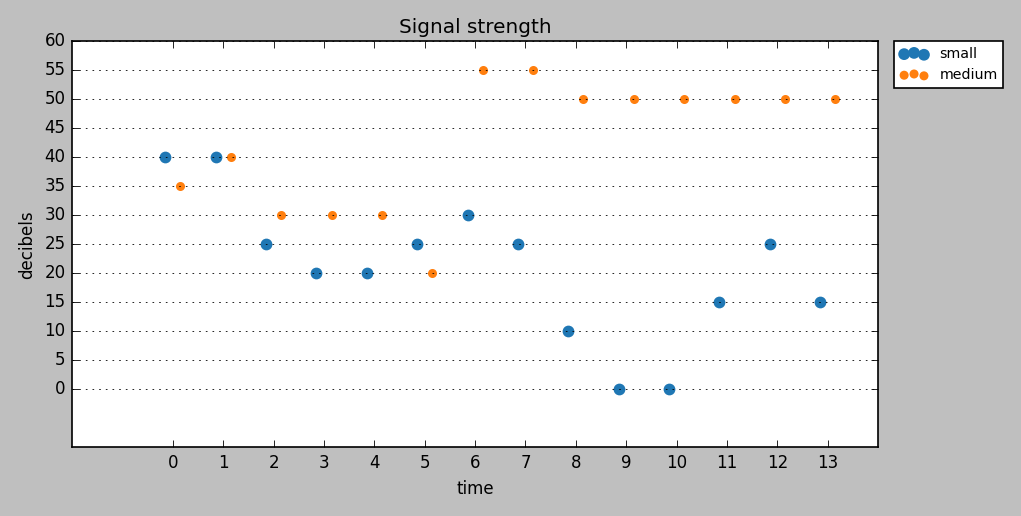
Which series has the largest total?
medium
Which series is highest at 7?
medium
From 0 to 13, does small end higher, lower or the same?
lower
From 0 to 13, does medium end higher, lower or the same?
higher
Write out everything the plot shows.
Title: Signal strength
x-axis: time, ticks 0 1 2 3 4 5 6 7 8 9 10 11 12 13
y-axis: decibels, ticks 0 5 10 15 20 25 30 35 40 45 50 55 60
Legend: small, medium
Values:
small: 40 40 25 20 20 25 30 25 10 0 0 15 25 15
medium: 35 40 30 30 30 20 55 55 50 50 50 50 50 50
